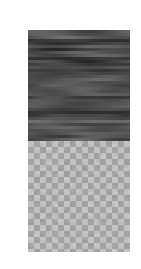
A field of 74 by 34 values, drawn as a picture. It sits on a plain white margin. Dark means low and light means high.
It is made of 2 by 1 panels. Panel 1,1: low, streaked across. Panel 2,1: high, checkered.
